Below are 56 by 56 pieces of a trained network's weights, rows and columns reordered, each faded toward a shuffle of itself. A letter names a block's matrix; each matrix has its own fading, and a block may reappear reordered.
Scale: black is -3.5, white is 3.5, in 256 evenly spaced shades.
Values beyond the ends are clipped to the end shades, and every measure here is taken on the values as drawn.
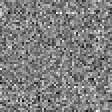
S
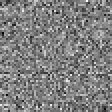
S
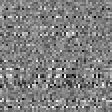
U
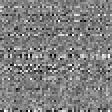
U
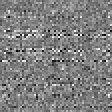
U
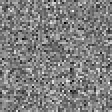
S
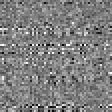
U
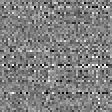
U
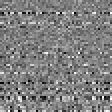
U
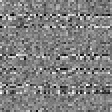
U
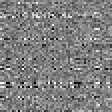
U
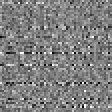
U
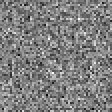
S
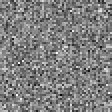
S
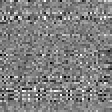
U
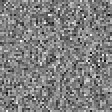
S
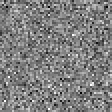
S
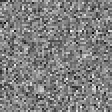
S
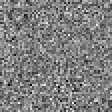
S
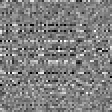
U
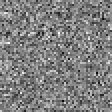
S
